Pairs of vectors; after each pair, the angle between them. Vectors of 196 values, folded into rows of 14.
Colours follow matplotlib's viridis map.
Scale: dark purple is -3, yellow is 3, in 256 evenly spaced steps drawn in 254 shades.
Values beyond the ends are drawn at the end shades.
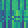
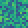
orthogonal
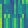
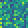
partly aligned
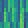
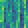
nearly opposite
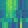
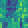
nearly opposite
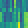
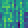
nearly opposite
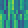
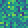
partly aligned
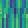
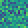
orthogonal
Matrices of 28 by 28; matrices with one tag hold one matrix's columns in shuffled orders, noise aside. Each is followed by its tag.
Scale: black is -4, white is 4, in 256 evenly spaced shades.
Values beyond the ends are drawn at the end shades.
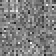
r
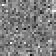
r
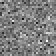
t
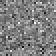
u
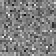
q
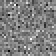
q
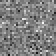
u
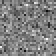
q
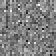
r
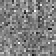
r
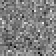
u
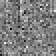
r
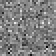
u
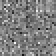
r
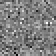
u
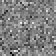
u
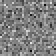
q
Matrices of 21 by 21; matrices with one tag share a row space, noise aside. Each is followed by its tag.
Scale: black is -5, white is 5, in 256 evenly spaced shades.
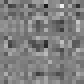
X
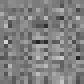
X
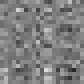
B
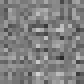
X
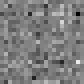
X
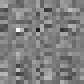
B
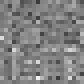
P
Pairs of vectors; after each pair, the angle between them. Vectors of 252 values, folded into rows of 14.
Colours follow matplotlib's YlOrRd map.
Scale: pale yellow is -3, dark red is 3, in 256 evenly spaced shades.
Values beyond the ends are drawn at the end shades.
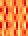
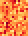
partly aligned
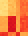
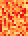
orthogonal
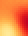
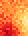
nearly opposite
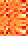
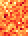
orthogonal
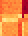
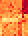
nearly parallel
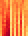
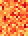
orthogonal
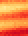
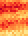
nearly opposite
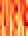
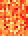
partly aligned
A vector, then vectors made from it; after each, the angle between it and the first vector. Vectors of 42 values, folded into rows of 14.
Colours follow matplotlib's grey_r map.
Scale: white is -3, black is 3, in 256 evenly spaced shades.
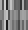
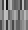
nearly parallel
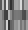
nearly opposite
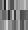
partly opposed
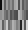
partly opposed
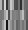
nearly parallel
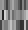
partly aligned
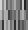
partly aligned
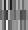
nearly opposite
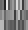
partly opposed
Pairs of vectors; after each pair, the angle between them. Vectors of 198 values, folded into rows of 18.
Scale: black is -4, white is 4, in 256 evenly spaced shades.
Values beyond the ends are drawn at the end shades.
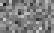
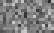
partly opposed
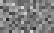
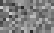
nearly opposite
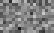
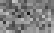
orthogonal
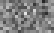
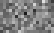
nearly opposite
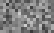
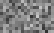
partly aligned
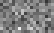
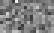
orthogonal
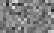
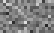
orthogonal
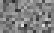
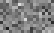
orthogonal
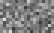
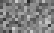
nearly opposite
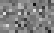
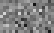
nearly parallel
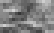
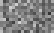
orthogonal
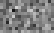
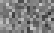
partly opposed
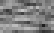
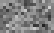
partly aligned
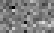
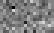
nearly parallel
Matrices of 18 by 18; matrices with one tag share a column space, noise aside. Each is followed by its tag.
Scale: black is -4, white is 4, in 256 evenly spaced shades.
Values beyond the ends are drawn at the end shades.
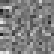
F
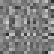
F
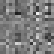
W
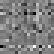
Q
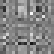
W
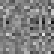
F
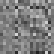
F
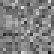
F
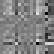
W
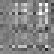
Q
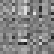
W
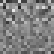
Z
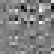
Z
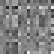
F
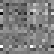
Q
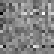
Q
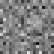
F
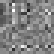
Q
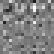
Z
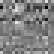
Z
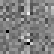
W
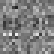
F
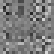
W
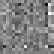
Q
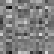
F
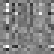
Q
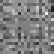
W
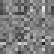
W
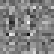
F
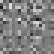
Z
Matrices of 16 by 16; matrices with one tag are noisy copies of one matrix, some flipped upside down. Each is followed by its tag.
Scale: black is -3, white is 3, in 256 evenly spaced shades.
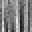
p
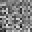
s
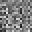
s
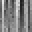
p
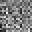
s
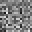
s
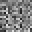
s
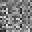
s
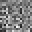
s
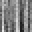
p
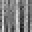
p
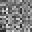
s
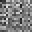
s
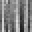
p
